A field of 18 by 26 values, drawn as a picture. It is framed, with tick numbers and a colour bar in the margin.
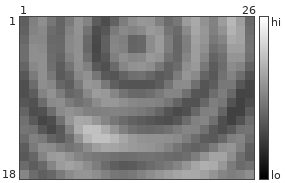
Odd rows or columns: none. Slope: none. Rings: centred on the top middle. Ninth with the lowest average: middle right. Grain: blotchy. Histogram: bell-shaped.
